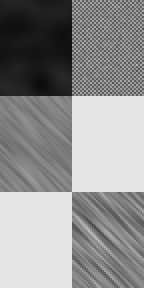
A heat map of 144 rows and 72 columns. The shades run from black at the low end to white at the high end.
The table splits into 3 rows of 2 panels. Panel 1,1: very low, smooth, faint in contrast. Panel 1,2: middling, checkered, strong in contrast. Panel 2,1: middling, slanting down to the right, faint in contrast. Panel 2,2: very high, flat. Panel 3,1: very high, flat. Panel 3,2: middling, slanting down to the right.
